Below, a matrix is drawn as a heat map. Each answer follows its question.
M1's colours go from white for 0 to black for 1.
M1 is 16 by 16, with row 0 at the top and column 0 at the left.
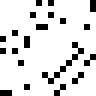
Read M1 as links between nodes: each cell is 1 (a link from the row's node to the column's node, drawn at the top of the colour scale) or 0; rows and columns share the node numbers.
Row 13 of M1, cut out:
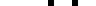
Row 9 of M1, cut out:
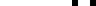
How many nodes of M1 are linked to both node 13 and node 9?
1
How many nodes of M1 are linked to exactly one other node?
4
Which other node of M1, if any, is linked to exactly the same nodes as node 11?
node 3
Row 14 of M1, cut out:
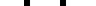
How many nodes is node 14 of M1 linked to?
2
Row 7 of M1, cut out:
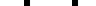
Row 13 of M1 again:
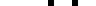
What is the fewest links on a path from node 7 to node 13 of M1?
2
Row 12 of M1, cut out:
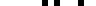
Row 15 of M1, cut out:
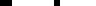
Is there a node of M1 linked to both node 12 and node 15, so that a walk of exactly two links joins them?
yes
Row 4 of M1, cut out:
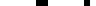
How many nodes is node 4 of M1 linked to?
3
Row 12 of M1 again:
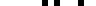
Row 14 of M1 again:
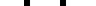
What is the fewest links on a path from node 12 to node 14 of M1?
3
